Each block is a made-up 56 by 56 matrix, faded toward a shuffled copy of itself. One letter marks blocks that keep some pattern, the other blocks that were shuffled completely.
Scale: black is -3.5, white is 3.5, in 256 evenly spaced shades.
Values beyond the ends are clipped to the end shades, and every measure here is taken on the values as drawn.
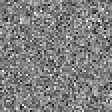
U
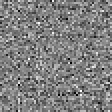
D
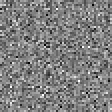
D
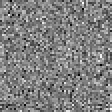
D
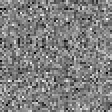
D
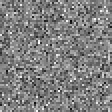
U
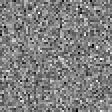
U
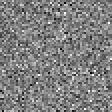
D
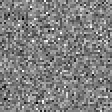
U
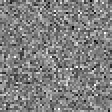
D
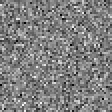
U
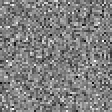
D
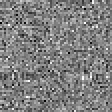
D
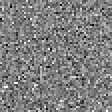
U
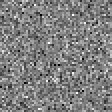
U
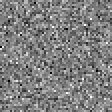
U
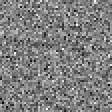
U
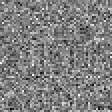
D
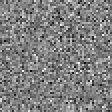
D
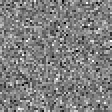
U
